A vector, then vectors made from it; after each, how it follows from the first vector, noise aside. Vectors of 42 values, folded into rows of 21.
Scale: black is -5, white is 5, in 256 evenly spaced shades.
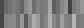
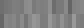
shrunk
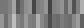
wrapped around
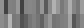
wrapped around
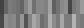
copied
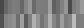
copied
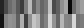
scaled up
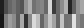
scaled up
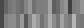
copied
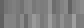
shrunk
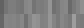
shrunk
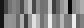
scaled up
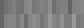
shrunk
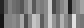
scaled up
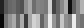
scaled up
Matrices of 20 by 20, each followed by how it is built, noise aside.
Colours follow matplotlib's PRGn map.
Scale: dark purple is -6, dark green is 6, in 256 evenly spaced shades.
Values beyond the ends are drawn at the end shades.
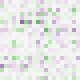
low rank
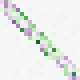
banded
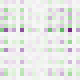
low rank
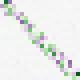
banded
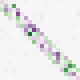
banded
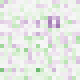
low rank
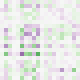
low rank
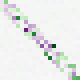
banded
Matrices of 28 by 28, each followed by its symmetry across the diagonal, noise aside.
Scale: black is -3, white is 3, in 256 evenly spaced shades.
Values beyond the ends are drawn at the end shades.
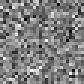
antisymmetric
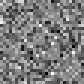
symmetric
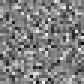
antisymmetric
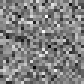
neither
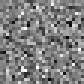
antisymmetric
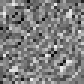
symmetric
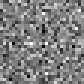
antisymmetric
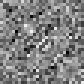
symmetric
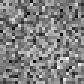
symmetric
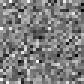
neither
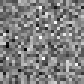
neither
